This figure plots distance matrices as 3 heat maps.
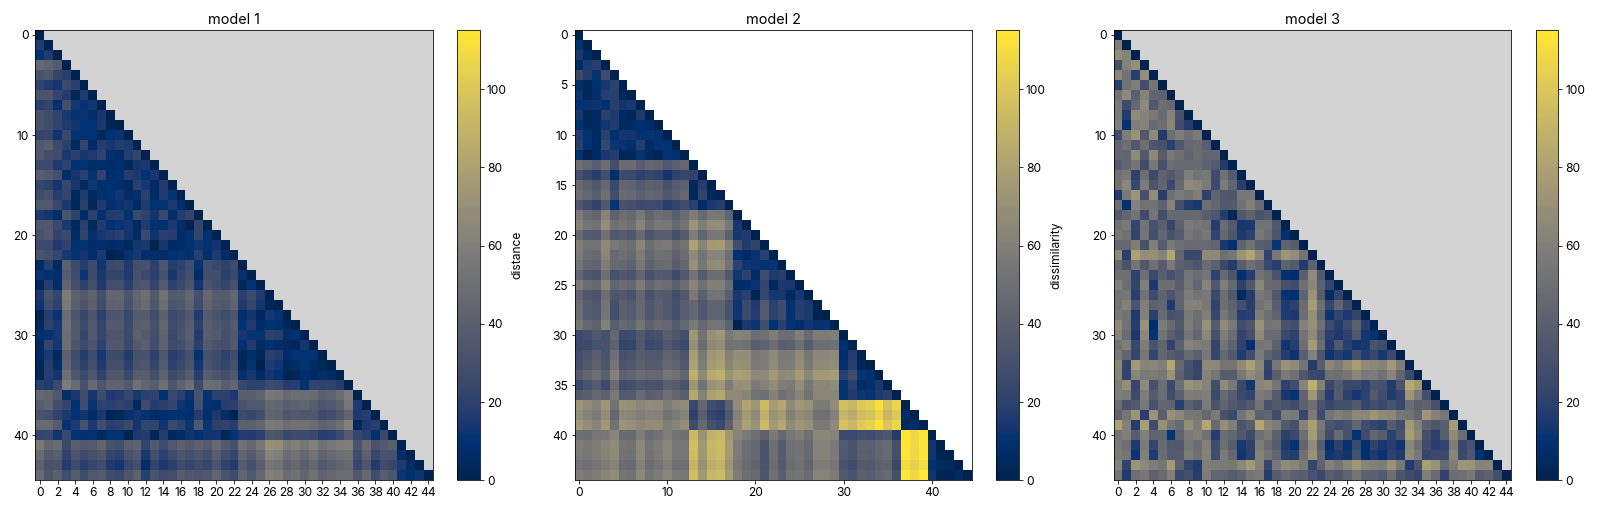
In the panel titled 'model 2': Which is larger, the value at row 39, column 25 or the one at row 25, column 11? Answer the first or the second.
the first
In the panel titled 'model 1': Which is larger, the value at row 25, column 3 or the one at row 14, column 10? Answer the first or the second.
the first
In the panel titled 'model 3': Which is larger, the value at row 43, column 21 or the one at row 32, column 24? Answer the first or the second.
the first
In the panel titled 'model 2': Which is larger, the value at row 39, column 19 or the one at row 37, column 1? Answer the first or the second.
the first
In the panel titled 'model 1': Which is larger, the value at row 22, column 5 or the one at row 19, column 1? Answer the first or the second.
the second
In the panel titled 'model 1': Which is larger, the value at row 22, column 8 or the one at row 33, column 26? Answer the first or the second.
the second
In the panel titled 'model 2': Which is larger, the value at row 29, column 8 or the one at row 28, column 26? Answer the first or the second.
the first
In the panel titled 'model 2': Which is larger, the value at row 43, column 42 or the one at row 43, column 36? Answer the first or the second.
the second
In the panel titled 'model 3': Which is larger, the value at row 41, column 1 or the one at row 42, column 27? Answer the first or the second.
the first
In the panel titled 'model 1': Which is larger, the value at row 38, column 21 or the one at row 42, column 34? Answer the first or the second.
the second
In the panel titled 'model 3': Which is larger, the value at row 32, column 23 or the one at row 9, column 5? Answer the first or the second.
the second
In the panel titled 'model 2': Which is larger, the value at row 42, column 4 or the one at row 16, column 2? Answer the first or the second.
the first
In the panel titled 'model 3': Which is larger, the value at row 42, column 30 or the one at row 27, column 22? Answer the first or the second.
the second
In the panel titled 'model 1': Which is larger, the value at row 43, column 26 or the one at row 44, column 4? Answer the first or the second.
the first
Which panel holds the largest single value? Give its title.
model 2
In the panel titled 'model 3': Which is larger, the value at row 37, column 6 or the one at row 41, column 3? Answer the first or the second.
the second
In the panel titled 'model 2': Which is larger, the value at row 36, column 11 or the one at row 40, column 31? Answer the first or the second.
the first
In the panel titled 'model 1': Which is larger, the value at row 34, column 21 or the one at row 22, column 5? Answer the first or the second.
the first
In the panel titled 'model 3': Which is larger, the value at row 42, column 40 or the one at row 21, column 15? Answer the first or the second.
the second
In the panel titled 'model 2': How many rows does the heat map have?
45
